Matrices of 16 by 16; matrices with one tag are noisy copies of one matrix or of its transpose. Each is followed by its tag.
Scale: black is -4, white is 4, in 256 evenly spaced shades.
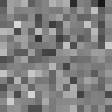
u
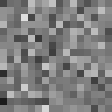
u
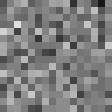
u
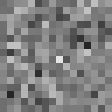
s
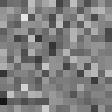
u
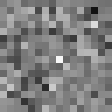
s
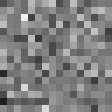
u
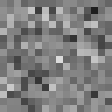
s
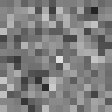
s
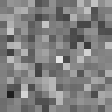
s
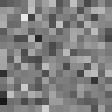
u
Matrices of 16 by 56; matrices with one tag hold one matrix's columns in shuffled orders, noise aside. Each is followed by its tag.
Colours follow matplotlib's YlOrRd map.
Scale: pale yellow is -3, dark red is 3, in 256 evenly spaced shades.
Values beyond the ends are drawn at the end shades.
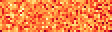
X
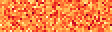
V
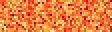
V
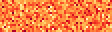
X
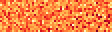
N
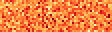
N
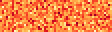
V
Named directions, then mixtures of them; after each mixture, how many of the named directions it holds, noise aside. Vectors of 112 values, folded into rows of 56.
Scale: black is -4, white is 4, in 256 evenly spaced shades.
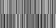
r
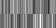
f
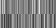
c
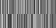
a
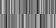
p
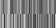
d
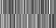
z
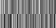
three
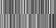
one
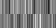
one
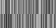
three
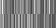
three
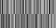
one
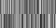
three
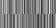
two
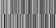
two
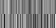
two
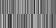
one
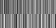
three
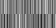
one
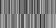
two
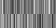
two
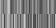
one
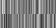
two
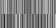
one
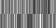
two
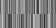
two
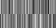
two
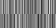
two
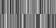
one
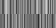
two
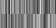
two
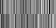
one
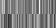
three
